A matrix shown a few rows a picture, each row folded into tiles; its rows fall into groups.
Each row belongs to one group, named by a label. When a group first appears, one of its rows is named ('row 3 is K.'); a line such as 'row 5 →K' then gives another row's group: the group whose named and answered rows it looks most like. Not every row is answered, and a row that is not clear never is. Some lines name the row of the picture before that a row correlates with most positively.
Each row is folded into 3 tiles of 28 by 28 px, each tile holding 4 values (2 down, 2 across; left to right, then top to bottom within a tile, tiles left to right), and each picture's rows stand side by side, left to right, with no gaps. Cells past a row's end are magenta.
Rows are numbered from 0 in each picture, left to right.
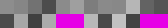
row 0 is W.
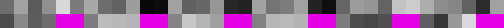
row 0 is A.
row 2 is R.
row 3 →R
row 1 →R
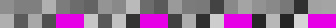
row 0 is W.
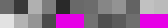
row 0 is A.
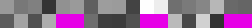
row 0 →W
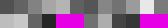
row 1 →A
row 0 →A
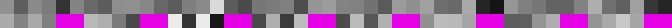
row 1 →A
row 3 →W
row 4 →W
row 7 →R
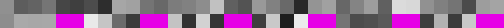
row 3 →W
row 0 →R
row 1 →A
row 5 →W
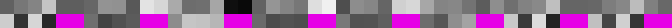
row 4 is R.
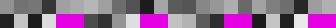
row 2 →A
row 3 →W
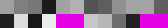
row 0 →W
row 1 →A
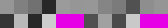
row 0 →W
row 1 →W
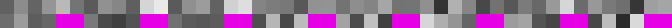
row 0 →A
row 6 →A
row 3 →W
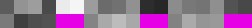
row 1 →R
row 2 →R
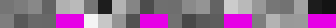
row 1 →A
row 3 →R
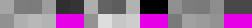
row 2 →R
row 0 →R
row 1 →R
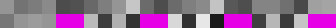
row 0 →R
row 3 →W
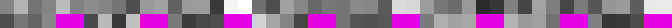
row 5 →R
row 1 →W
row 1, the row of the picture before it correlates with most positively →3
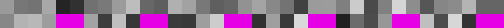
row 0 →R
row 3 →W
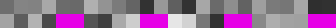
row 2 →A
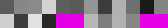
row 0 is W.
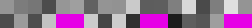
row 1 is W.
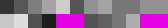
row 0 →A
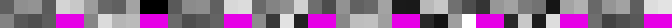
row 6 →W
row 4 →R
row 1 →R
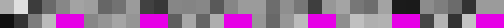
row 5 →W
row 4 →R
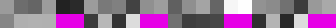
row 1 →W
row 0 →R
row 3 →W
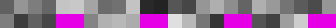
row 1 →R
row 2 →A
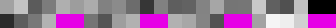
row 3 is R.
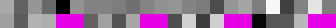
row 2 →W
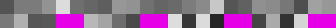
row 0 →A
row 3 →W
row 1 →A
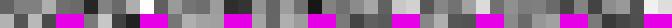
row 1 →A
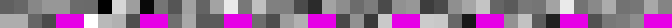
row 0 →A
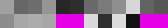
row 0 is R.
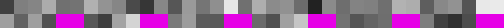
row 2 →A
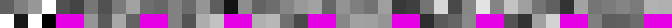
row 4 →R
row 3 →A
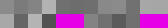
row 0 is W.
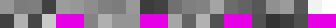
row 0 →W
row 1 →R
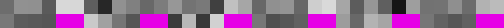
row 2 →W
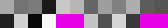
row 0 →W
